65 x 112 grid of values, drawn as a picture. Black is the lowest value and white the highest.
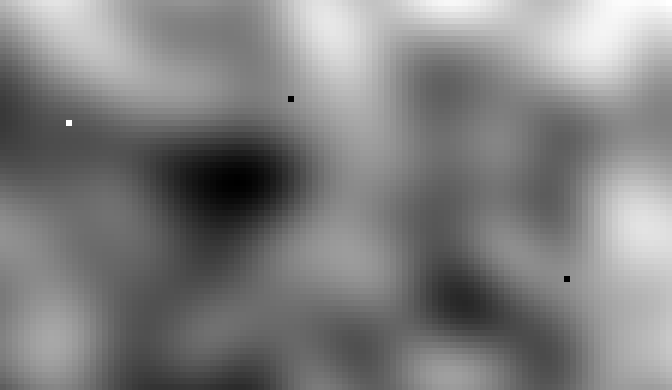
The ninth with the highest average is the top right. Values rise toward the top right. Three lone cells stand out: one far higher and two far lower than their neighbours. The values follow a bell shape.
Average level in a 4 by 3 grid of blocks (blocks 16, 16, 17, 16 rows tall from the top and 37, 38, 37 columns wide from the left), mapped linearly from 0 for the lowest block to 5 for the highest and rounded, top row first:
345 | 012 | 113 | 112
